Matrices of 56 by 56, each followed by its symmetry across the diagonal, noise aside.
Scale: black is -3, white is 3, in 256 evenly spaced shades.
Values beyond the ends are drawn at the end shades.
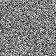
neither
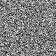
neither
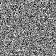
neither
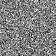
neither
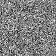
neither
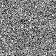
neither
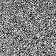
antisymmetric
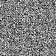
antisymmetric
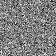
antisymmetric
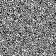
antisymmetric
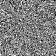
antisymmetric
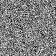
neither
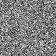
neither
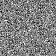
neither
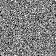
antisymmetric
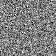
antisymmetric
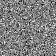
antisymmetric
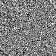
antisymmetric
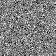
antisymmetric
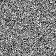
neither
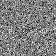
neither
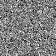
antisymmetric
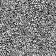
neither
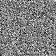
antisymmetric
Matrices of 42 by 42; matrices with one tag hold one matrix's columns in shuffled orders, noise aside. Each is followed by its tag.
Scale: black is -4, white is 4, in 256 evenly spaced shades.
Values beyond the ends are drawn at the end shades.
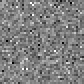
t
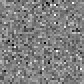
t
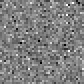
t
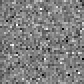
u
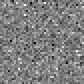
t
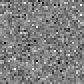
t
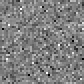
u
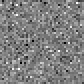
t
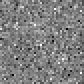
u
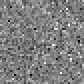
u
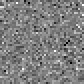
t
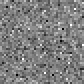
u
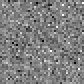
t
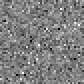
u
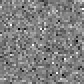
u
